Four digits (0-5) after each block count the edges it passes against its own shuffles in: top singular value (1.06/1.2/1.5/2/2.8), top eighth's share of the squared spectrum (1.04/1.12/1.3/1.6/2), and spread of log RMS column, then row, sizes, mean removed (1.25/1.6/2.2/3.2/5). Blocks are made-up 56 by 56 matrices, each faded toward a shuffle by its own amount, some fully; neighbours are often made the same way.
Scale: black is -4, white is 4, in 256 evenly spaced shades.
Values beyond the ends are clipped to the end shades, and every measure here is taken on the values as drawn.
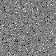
1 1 0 0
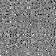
3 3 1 2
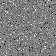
0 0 0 0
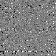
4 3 1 1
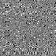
3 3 1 2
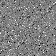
0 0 0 0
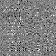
4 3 1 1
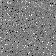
1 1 0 0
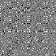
4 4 2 2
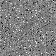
1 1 0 0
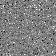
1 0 0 0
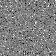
1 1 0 0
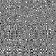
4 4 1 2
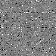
3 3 1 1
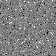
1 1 0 0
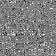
3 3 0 1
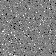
1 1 0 0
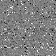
3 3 1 1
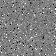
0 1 0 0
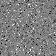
0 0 0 0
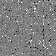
2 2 1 0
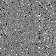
2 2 1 0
